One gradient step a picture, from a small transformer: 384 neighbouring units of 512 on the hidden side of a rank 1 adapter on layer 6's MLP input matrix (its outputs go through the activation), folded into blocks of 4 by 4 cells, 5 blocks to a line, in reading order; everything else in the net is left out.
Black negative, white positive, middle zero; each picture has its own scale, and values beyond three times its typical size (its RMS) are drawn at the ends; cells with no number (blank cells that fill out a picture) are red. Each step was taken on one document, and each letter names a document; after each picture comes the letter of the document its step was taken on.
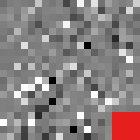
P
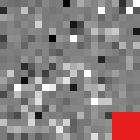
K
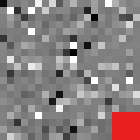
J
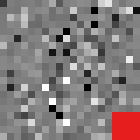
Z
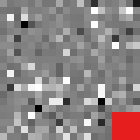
Z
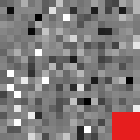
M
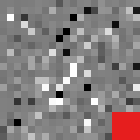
Z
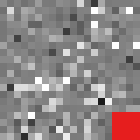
Z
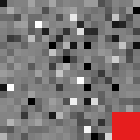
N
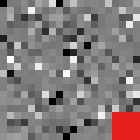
J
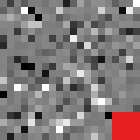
K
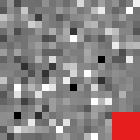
K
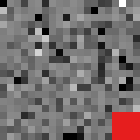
M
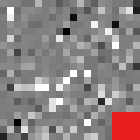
Z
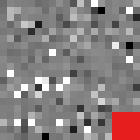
P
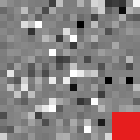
M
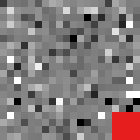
J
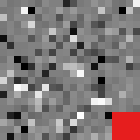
K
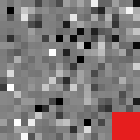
P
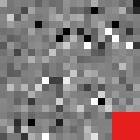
Z
